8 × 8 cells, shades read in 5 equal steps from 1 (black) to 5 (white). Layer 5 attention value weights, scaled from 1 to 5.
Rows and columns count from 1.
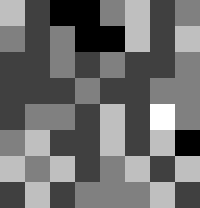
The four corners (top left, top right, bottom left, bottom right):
4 3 2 2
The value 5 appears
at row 5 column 7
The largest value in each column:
4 4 4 3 4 4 5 4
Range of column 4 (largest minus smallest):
2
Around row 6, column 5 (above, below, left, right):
4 3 2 2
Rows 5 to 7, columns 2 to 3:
3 3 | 4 2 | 3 4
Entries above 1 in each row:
6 6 8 8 8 7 8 8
